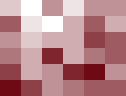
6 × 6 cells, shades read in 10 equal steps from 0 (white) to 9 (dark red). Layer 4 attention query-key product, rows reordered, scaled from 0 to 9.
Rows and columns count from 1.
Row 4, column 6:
6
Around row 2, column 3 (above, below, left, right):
4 3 1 3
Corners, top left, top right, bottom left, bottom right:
2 4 9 6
